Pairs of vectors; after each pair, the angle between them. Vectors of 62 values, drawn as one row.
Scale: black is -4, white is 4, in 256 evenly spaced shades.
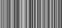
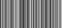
nearly opposite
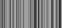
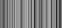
partly aligned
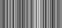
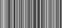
partly opposed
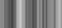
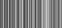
orthogonal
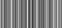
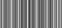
nearly parallel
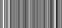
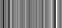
nearly opposite
